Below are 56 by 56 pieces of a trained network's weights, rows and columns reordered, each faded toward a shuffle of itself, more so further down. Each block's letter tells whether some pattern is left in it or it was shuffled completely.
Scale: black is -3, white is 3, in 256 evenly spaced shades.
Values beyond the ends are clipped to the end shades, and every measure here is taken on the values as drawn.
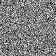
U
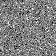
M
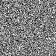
M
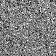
M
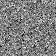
M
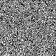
M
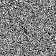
M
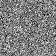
M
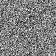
M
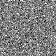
M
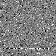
U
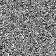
U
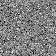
M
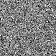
M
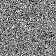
M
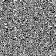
U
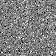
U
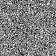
M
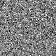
M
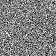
M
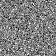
M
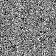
U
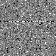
U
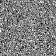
U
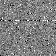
U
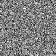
U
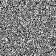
U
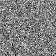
M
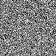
M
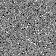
M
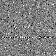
U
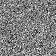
M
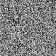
U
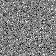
U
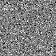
U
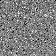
M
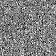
U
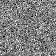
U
